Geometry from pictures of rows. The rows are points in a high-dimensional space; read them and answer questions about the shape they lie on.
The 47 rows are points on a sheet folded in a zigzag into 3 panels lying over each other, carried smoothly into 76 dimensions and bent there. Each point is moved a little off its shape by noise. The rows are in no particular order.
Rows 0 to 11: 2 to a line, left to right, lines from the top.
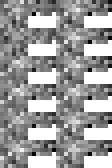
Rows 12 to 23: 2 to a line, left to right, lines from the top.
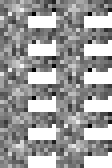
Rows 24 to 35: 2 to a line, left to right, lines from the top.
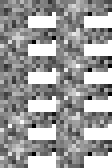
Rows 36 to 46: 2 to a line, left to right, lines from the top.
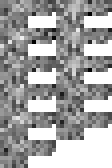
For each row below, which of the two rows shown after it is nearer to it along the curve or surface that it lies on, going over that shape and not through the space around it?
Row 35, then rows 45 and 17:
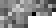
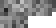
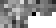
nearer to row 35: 45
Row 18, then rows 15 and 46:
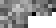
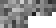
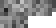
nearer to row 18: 46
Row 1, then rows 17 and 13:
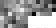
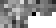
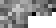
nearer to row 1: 13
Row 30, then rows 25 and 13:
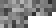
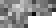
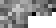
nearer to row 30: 13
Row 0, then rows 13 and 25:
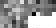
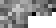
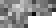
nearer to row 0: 13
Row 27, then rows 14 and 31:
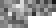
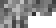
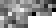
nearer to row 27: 31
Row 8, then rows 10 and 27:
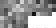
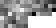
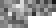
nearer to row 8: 10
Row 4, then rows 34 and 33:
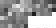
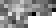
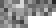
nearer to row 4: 34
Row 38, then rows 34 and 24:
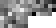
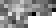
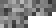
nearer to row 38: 34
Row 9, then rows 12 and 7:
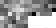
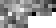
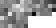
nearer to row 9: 12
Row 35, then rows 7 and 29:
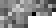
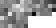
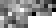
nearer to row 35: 29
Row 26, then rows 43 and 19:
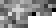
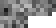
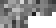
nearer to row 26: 43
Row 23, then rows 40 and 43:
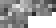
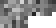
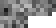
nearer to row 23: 43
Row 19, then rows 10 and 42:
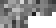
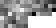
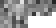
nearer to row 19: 42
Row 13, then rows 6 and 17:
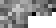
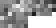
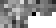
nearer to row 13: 6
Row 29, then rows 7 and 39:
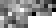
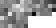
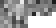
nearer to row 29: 7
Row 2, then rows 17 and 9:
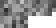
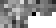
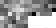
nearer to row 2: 17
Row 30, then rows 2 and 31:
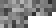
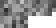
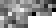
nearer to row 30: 2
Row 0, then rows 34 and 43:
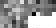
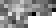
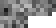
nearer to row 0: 43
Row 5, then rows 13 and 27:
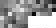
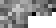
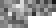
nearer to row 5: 13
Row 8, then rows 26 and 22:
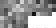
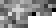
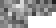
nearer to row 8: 26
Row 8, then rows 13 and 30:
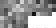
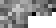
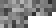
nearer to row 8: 13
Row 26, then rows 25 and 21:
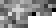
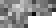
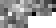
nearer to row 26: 21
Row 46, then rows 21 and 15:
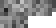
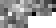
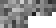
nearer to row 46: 15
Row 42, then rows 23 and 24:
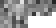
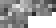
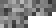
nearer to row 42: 24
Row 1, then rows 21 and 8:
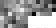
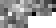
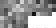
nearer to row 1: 8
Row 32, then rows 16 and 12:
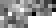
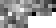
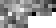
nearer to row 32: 16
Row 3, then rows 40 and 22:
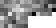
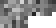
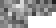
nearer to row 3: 22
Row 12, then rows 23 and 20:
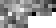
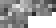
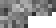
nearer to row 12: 23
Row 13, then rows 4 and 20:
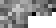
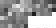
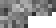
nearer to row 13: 20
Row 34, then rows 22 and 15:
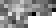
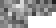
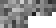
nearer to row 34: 22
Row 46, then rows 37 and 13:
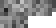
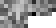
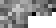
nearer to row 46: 13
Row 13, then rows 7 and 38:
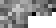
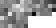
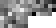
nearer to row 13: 38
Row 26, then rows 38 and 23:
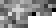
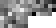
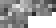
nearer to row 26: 38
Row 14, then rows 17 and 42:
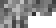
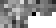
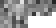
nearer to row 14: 17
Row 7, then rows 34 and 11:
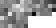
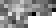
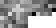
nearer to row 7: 34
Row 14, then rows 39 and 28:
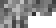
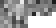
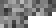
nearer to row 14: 28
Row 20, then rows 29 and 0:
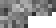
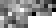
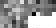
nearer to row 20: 29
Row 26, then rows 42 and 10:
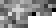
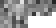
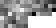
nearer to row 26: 10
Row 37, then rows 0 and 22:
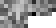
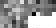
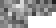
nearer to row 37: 22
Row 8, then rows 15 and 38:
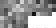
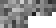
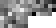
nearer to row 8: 38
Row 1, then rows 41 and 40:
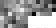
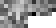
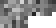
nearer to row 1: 41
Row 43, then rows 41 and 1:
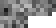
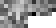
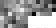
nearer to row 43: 1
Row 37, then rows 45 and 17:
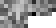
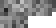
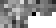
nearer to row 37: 45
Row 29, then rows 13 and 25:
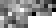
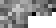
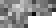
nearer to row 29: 13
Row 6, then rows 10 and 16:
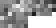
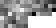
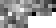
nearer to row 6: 16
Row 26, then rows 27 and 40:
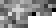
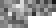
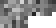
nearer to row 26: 27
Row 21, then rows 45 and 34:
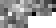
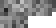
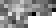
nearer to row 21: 34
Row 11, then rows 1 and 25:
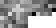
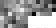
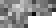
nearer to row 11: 1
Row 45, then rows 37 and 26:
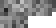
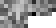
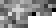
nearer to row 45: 26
